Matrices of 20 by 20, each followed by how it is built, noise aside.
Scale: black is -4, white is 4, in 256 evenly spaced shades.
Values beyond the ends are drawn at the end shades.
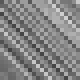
Toeplitz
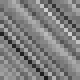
Toeplitz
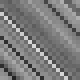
Toeplitz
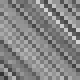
Toeplitz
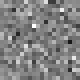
noise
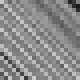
Toeplitz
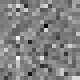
noise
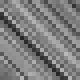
Toeplitz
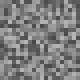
noise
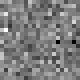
noise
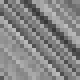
Toeplitz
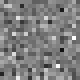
noise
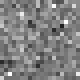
noise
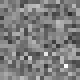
noise
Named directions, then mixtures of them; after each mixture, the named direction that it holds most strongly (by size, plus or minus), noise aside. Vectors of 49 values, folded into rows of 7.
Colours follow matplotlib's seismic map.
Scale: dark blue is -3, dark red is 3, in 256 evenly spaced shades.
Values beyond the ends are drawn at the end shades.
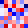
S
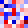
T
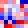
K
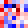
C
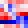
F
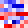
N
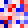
K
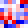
K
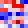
N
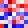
N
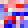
N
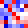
S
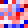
S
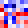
C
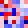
T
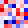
K
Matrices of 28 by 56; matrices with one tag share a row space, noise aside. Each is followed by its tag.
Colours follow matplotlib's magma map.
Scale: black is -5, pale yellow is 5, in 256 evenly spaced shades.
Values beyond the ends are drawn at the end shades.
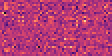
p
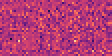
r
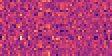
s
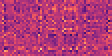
p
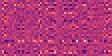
p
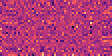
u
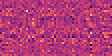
u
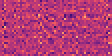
p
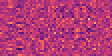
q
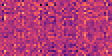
p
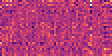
u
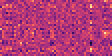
u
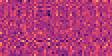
s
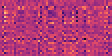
p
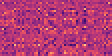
p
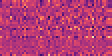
r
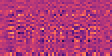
q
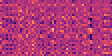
u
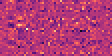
q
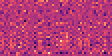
s
